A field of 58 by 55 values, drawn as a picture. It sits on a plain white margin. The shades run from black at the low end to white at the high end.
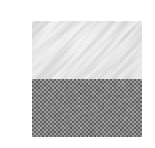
It is made of 2 by 1 panels. Panel 1,1: very high, slanting up to the right, faint in contrast. Panel 2,1: middling, checkered, strong in contrast.
